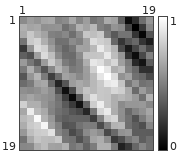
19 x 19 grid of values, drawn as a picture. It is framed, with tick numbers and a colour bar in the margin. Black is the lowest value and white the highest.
Stripes: upright, repeating 2 times. Grain: diagonal, down to the right. Odd rows or columns: none. Roughest part: top right. Ninth with the lowest average: top right.
